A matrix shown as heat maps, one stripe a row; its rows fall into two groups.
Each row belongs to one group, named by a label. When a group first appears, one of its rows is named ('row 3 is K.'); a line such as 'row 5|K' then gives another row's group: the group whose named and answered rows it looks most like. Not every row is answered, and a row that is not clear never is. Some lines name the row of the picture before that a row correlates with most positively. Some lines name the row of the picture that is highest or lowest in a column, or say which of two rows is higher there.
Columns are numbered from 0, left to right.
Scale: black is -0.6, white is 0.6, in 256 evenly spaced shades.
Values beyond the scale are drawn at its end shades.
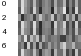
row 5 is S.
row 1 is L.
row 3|L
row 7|L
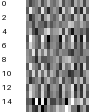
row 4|S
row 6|L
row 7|S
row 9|L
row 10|S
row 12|L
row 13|L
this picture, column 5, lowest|15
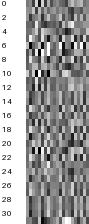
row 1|S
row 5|L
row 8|L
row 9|S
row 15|L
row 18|L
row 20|S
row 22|L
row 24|S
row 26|L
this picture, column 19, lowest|6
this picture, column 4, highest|10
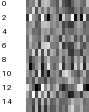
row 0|S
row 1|S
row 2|L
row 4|S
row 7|S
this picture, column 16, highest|9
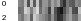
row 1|S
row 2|S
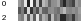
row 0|S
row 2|S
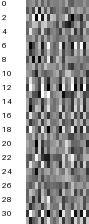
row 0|S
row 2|S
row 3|S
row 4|L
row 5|S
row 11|L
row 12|L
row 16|L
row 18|L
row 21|S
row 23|L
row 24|S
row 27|L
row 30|L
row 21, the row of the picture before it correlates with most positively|0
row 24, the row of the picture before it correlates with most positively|0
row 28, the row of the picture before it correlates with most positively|1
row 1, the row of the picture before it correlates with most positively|1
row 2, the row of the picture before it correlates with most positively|0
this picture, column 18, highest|6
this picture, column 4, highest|2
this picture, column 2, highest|2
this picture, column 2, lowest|8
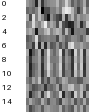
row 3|S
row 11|S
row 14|L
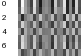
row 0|L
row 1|L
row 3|L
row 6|L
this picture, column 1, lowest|2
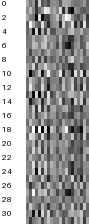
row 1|S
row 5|S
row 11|L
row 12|L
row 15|S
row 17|L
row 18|S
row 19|L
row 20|S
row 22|L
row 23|S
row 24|S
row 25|L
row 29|L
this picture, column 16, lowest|3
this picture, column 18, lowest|18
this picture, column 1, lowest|10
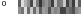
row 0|L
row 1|S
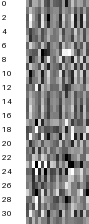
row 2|L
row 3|L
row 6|L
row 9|L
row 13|L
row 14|L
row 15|L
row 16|L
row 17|S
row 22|S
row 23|S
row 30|L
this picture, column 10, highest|27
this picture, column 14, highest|7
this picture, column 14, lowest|23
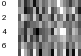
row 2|L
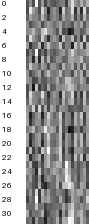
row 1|L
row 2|L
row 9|L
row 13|L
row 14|L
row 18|S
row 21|S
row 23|S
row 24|S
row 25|S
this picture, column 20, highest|28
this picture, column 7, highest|21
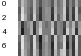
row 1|L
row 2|L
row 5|L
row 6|L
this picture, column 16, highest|4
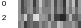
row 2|S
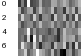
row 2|L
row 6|L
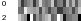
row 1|S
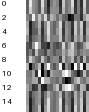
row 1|L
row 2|S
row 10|S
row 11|S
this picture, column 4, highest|10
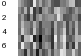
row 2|S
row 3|L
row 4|L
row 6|L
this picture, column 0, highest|0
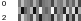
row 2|L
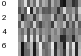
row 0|S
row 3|L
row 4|S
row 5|S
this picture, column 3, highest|1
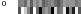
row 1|L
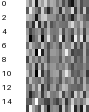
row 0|S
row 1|L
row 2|S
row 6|L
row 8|L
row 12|S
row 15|L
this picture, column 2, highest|0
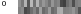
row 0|S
